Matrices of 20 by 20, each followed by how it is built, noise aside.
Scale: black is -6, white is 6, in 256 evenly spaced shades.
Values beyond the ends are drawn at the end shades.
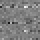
uneven rows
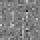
uneven columns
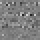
uneven rows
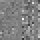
uneven columns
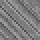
Toeplitz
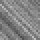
Toeplitz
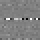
uneven rows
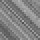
Toeplitz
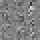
uneven columns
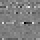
uneven rows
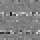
uneven rows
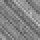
Toeplitz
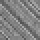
Toeplitz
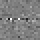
uneven rows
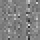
uneven columns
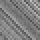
Toeplitz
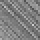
Toeplitz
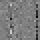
uneven columns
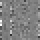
uneven columns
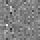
uneven columns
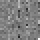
uneven columns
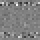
uneven rows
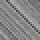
Toeplitz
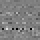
uneven rows
